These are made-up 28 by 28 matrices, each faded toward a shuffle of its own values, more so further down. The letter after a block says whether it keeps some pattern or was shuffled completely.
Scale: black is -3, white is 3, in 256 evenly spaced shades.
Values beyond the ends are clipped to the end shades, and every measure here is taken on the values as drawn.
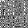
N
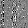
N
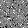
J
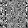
N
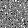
J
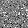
J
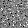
J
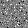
J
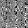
N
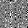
N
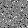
J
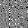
N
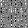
N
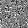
J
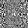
N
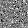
J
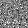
J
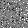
J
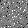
J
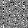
N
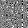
N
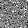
J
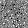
J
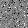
J
